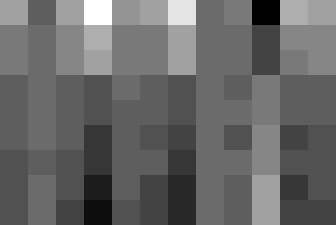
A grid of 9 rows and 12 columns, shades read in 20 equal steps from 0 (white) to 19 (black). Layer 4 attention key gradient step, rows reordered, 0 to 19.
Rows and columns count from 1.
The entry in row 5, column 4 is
13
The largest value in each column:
13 12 14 18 13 14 16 11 13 19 15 14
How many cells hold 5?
0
